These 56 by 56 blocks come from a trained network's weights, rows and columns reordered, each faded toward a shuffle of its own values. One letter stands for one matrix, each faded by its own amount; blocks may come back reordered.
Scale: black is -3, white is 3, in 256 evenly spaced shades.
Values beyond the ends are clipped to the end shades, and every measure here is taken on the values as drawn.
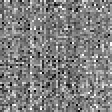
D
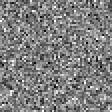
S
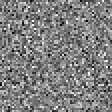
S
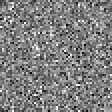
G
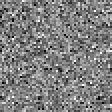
S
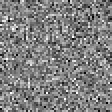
G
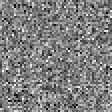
S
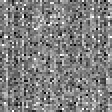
D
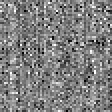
D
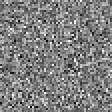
S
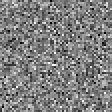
S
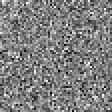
G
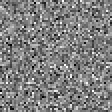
S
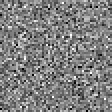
S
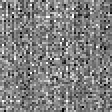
D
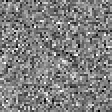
S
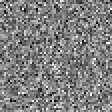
S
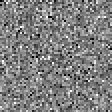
G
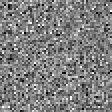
G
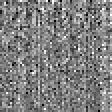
D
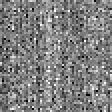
D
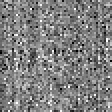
D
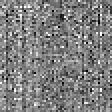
D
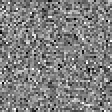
S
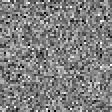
S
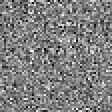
S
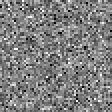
G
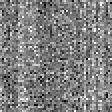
D
